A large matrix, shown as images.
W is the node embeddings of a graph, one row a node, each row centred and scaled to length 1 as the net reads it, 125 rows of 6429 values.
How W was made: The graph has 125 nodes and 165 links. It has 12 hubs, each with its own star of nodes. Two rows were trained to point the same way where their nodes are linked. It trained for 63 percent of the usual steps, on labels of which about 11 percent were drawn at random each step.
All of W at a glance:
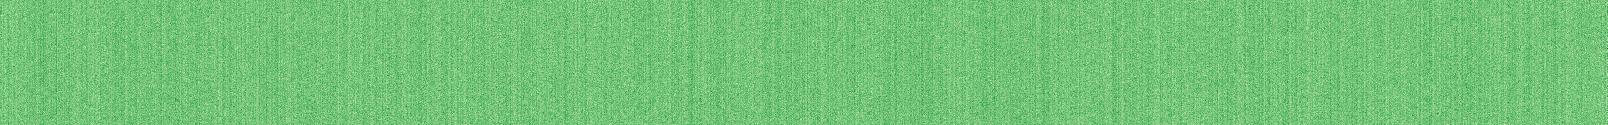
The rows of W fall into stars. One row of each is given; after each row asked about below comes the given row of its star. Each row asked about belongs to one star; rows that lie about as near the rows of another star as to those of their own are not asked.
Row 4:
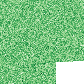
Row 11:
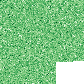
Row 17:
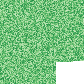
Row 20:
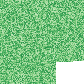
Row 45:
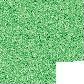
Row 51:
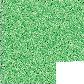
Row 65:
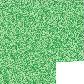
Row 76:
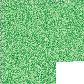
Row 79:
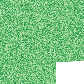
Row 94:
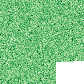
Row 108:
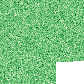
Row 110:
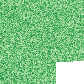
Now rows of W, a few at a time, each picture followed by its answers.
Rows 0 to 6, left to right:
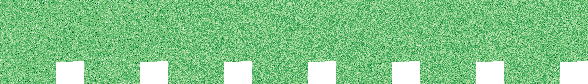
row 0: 65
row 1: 45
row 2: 51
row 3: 65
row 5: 94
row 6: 110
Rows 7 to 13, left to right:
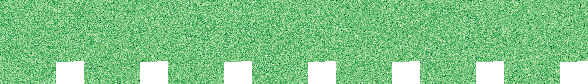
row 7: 45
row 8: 110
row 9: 79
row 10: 94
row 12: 11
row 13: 45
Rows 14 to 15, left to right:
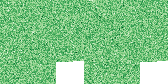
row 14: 79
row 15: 110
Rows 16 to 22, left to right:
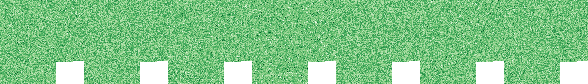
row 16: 79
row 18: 20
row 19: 20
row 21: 94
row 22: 65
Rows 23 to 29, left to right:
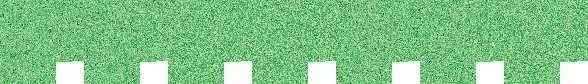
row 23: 65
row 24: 20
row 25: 65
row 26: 110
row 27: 79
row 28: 20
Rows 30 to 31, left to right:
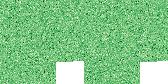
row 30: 110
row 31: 4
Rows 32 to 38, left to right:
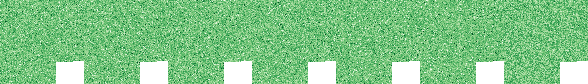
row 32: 108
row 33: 51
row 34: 45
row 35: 110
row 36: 94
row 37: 17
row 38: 51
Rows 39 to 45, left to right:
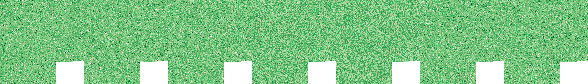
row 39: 79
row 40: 51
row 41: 65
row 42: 110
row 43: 76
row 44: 51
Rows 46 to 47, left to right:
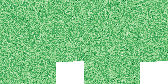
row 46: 110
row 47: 17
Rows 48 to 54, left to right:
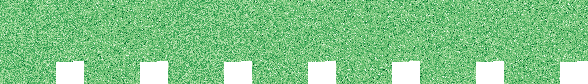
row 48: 20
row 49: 45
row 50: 11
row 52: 45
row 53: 11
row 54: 108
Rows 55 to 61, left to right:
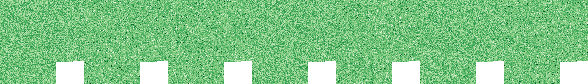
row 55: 110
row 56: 17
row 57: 76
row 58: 108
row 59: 51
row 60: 76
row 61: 110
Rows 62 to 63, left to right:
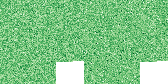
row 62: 79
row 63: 94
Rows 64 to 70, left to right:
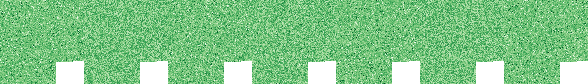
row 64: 110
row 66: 108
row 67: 4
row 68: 65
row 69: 11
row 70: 94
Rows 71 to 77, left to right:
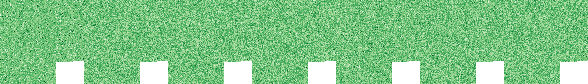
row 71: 4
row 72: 11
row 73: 51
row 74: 76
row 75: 65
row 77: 17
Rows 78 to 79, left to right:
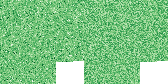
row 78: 20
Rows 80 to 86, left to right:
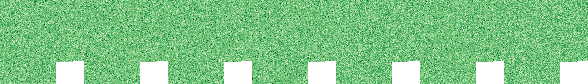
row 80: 45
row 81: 20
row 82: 94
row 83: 76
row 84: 17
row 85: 51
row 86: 51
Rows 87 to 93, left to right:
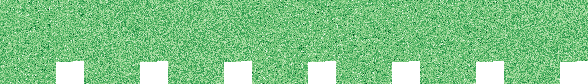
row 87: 17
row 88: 108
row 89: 4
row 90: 45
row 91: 20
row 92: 108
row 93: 76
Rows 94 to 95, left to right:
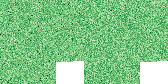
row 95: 108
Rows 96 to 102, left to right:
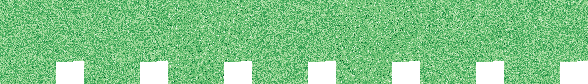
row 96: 11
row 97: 4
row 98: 76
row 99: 45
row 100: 76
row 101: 76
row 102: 11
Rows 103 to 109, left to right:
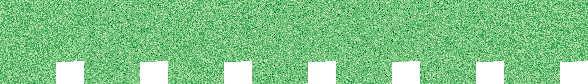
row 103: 94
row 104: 20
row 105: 4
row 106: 108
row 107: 94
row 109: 51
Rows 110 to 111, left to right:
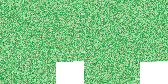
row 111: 4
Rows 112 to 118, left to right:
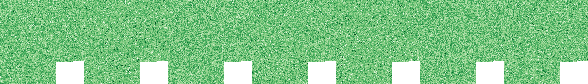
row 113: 65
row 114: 20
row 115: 108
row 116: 76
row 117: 11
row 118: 11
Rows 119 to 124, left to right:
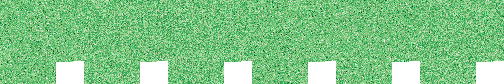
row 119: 76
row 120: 45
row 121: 11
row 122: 4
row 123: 108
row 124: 45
